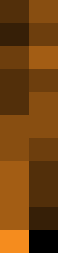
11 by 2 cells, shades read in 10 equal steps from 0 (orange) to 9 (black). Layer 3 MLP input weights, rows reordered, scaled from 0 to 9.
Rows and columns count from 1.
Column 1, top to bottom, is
6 7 5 6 6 4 4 3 3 3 0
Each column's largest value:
7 9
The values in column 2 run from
3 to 9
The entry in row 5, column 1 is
6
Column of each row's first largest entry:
1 1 1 1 1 1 2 2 2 2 2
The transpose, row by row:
6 7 5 6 6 4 4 3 3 3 0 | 4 5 3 5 4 4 5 6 6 7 9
